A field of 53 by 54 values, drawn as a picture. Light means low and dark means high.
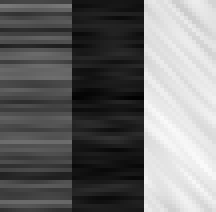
It is made of 1 by 3 panels. Panel 1,1: high, streaked across. Panel 1,2: very high, streaked across, faint in contrast. Panel 1,3: very low, slanting down to the right, faint in contrast.
